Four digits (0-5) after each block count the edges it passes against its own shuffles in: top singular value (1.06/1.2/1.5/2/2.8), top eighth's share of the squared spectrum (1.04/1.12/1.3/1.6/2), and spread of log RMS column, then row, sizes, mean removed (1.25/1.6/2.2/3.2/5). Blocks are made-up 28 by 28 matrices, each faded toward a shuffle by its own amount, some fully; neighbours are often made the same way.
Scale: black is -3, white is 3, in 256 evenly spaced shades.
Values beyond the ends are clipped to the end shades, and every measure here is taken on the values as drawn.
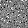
0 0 0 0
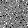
1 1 0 0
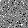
0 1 0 0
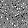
0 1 1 0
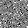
0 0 0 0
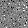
1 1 0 0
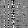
3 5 3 1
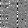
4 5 2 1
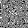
1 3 1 0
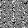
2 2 2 0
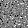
0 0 0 0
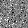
0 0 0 0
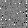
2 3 1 0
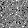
1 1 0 0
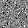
0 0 1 0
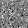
1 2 1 0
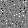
0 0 1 0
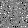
0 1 0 0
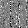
2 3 2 0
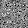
0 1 0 0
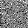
1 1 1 0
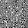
1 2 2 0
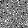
0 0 1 0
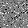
2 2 0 1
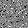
1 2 0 1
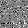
2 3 0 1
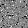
2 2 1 0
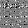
3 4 0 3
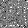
2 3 0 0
